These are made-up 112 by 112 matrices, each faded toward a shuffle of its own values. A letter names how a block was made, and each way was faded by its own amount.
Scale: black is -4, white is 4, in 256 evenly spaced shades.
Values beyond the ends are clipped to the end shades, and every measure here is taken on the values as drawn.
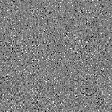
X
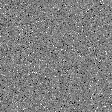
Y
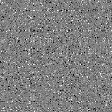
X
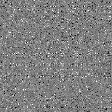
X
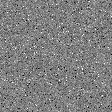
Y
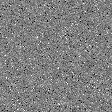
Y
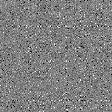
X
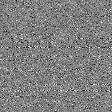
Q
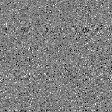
X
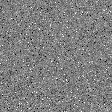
Y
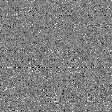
Q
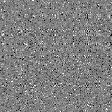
X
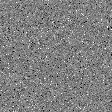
Y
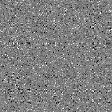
X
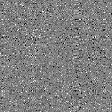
X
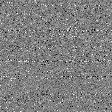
Q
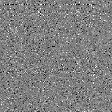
X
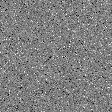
Y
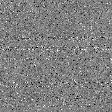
Q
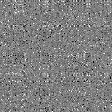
X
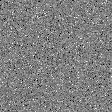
Y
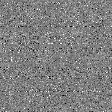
Q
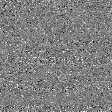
Q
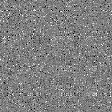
X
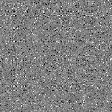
X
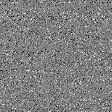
Q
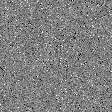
Y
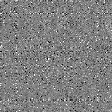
X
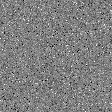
Y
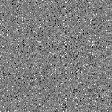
X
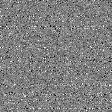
Q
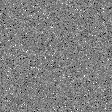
Y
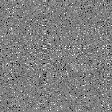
X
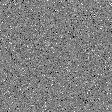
Y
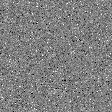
Y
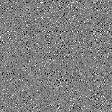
X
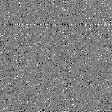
X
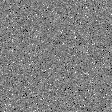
Y
